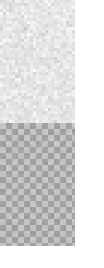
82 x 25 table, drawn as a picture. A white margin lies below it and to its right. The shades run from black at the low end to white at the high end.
It is made of 2 by 1 panels. Panel 1,1: very high, fine-grained, faint in contrast. Panel 2,1: high, checkered.
